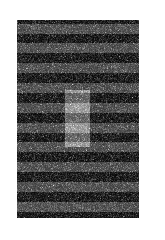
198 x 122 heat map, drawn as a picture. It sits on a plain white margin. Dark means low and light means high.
Slope: none. Stripes: horizontal, repeating 10 times. Ninth with the highest average: centre. Odd patch: higher, in the centre.
